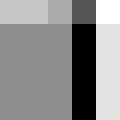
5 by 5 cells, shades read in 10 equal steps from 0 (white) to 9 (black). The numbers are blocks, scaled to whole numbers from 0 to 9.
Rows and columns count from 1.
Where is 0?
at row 1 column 5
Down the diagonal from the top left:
2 4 4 9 1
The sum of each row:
13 22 22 22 22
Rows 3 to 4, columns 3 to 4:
4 9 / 4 9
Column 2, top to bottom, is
2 4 4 4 4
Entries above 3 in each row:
1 4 4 4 4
